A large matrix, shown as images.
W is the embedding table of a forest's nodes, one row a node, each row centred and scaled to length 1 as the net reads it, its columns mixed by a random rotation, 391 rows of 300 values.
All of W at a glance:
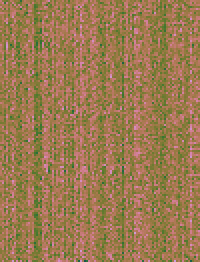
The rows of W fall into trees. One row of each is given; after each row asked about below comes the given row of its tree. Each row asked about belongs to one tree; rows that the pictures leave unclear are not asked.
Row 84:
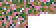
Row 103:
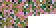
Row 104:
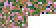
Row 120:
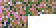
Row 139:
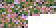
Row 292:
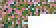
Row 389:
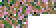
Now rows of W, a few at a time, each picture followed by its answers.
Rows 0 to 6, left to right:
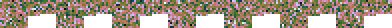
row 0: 120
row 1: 84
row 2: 103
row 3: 120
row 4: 84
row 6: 103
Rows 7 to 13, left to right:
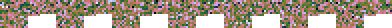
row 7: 139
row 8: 139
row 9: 104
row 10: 104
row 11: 292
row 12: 120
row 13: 139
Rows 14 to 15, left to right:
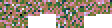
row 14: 84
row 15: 389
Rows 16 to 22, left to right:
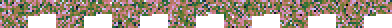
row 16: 139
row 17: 104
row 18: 120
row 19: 120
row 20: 139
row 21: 120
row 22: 389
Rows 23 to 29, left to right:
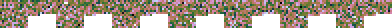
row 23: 104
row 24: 120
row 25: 84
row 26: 292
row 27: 84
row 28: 139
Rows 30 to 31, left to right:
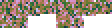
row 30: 389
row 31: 139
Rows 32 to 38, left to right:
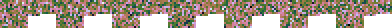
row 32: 389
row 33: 389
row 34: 139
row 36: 104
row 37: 120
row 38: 103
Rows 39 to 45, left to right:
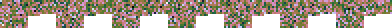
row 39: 120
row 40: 389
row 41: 104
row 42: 389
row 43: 389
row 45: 389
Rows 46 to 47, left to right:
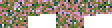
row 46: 389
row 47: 103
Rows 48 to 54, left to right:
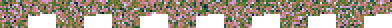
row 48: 389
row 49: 389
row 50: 84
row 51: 120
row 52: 104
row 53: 104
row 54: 389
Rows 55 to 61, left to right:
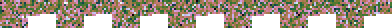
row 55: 139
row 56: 120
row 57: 120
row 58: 103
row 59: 139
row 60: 139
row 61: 84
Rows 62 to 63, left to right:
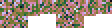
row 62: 139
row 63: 389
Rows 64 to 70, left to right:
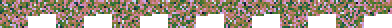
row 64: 139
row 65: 389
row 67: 389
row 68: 389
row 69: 139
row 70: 389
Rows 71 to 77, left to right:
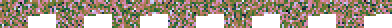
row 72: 389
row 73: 84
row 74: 120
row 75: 84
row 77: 120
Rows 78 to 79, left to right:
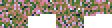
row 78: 389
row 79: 84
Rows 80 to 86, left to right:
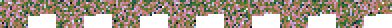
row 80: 120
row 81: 292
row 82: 104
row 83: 120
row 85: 104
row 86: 389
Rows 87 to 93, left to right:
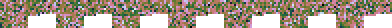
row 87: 104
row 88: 104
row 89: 84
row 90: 139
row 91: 389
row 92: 84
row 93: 139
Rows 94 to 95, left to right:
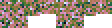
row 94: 120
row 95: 120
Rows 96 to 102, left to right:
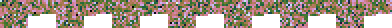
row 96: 389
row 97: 120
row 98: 104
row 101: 120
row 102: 139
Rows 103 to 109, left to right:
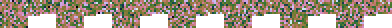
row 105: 84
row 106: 389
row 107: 389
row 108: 84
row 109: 389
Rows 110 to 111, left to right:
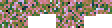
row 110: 389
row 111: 139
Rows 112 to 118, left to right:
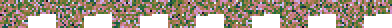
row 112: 292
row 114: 292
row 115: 389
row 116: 292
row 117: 139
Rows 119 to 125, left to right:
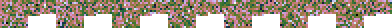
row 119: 120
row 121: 84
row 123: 120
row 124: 103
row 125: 84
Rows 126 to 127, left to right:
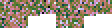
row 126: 104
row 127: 84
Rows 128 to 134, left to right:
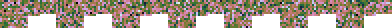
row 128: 292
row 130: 139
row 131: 120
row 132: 139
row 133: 139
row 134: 120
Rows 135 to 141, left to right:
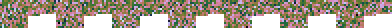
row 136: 120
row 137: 104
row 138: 120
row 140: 292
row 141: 120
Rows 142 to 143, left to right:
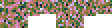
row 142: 139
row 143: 389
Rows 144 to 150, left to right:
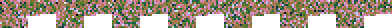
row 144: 139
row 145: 120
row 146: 389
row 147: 103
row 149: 84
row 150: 103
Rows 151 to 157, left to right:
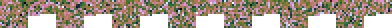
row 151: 120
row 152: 139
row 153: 104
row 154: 389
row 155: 120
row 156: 84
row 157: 389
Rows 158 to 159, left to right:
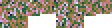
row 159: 120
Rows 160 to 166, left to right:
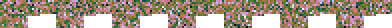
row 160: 292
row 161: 139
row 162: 292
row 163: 120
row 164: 103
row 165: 84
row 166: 139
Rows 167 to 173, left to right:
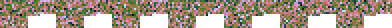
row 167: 84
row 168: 84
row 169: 84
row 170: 104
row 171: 389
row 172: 389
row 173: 103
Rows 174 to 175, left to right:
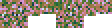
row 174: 389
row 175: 389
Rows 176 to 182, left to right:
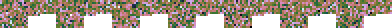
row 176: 389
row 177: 103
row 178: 139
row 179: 389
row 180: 84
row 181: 104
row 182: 389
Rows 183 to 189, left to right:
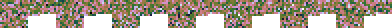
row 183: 139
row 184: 389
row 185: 104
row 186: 84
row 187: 389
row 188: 84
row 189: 84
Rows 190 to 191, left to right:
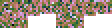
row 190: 103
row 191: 389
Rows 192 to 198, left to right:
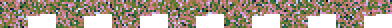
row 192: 139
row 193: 84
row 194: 84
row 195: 84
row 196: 103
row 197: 292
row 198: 389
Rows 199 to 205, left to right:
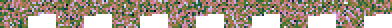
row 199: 84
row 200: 389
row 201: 84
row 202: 139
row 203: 104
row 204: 103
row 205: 120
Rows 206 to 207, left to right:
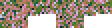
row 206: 104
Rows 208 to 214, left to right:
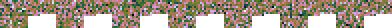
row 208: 84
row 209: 139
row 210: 120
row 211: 139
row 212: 104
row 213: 84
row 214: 103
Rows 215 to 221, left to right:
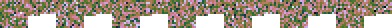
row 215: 103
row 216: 120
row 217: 292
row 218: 389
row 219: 84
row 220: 389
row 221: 104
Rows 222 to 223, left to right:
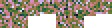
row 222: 84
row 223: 84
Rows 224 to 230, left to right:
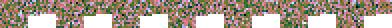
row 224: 103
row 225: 292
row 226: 389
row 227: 139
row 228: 84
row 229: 292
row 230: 139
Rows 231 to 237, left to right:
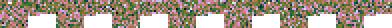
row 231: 120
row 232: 103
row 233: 84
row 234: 84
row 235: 120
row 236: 84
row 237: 103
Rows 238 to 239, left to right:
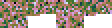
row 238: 292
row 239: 120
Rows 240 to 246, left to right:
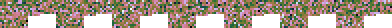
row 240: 120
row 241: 103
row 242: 389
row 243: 139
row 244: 120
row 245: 389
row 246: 84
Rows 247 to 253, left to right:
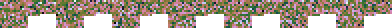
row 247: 104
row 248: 84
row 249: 120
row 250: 292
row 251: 292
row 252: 389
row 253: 120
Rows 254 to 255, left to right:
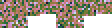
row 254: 292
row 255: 292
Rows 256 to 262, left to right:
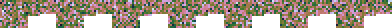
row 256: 120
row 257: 292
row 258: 139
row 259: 292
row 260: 292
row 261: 103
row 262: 103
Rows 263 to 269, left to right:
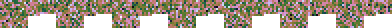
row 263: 84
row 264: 389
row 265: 139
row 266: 104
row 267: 389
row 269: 389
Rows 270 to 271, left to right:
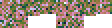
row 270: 120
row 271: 120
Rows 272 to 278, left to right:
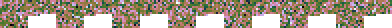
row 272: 103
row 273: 139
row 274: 120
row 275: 120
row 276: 120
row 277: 120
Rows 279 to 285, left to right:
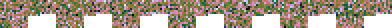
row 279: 104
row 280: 84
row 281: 84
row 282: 104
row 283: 389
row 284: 139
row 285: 84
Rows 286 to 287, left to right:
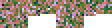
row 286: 104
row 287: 120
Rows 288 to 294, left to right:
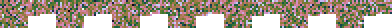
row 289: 104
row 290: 120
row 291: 84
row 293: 389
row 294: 292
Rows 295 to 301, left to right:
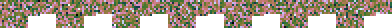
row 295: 104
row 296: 84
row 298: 389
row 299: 120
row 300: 389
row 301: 84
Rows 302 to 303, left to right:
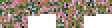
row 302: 139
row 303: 389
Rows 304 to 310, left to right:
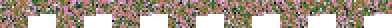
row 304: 104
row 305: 139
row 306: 120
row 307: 139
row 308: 84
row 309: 139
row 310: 84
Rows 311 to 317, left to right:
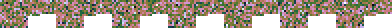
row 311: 389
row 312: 120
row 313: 120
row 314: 120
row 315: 389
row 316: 120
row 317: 120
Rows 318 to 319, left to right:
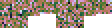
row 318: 84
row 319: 139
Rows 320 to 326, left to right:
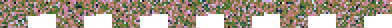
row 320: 292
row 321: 139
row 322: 292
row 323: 120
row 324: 389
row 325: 139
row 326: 104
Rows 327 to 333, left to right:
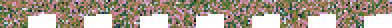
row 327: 84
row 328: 389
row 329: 292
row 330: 120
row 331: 389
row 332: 84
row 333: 139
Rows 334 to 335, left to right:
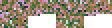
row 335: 84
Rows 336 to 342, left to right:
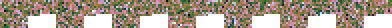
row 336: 292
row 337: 389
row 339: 84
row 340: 120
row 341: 104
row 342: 389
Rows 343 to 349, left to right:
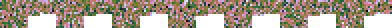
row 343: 389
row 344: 292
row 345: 84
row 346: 139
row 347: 103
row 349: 84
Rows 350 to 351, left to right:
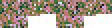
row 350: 139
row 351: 139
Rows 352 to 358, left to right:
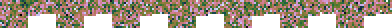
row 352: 120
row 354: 139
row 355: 104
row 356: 139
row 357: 389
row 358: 389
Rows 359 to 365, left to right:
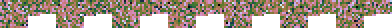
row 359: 120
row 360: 104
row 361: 103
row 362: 139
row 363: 120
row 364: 139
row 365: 139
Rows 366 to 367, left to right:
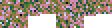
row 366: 120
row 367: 139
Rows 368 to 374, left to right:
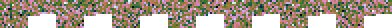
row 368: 84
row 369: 120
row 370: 139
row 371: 104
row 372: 120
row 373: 84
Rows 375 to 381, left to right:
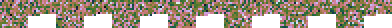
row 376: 104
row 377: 104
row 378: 120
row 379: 103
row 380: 292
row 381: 292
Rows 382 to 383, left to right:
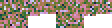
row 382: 84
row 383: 103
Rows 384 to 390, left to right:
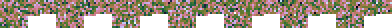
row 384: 292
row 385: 139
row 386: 292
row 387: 120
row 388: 389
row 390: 104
